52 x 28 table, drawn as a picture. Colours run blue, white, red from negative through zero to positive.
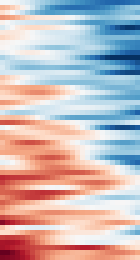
Values rise toward the bottom left. The grain runs across in streaks. Neither half mirrors the other. The ninth with the highest average is the bottom left.
